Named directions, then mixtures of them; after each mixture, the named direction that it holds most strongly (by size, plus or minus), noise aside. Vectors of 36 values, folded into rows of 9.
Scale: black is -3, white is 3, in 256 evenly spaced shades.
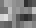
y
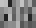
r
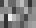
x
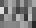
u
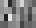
r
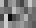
x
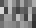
u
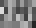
u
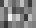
x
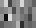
r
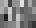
r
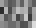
u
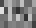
u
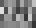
u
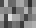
x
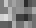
y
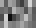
x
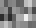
y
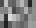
x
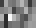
x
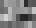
y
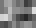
y
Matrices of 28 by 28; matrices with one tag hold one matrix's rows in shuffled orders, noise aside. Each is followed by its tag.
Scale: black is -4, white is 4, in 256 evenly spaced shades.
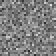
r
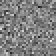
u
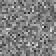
r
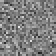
u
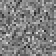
r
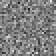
r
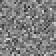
r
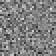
u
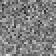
r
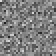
u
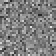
u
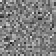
u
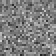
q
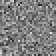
u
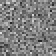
u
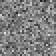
q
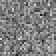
q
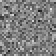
u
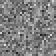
q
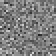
u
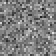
q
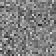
u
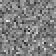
r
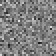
u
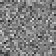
u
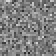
r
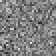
u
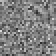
q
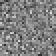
u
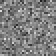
q
